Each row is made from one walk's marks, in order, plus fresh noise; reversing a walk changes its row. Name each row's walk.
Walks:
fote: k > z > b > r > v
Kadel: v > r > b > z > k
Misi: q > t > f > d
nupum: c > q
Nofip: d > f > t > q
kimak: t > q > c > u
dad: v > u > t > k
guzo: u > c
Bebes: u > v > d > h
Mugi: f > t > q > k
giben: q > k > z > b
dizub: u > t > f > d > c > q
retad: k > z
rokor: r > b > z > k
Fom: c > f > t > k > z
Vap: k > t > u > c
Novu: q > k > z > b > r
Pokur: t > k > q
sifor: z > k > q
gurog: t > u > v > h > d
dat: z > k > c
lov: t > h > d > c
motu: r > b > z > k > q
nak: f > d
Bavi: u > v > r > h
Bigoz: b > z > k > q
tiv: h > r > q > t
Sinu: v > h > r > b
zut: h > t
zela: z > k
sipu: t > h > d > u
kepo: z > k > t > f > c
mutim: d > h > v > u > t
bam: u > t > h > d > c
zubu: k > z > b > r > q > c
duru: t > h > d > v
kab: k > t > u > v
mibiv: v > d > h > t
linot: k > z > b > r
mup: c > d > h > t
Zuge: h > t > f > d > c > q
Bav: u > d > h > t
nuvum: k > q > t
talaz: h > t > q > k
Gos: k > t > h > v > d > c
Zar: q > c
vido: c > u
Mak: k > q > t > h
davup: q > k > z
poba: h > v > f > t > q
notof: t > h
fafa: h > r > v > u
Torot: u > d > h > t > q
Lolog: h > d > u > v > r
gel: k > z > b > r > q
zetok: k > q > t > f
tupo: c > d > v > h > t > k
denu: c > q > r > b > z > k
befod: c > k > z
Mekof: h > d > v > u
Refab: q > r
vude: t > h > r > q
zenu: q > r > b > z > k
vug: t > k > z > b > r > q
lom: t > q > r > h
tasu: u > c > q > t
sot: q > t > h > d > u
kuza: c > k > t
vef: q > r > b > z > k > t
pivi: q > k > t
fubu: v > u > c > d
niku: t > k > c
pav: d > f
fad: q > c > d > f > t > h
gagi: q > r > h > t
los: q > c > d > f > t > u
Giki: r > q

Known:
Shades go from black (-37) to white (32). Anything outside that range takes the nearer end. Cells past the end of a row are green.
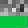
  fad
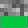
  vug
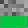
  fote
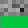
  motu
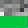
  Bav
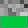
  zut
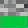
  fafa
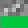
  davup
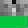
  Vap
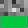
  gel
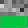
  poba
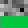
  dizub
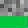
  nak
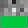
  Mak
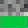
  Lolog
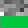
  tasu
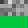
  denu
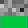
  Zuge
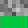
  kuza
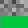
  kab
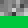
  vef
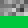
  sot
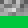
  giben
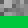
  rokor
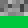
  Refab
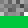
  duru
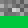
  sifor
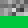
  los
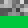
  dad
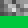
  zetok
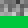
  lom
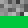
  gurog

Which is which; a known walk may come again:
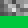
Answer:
zetok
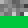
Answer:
niku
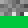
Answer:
lov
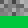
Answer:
kab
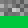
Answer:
sifor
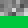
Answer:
pivi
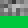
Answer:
retad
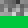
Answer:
notof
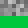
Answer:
vido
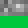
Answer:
befod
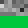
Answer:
poba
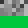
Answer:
zenu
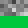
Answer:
nuvum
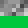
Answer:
gagi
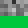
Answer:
zubu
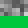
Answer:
Pokur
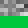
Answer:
Mekof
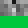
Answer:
Vap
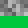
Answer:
mup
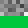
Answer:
duru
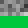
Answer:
Lolog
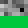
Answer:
Torot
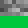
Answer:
linot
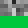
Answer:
Gos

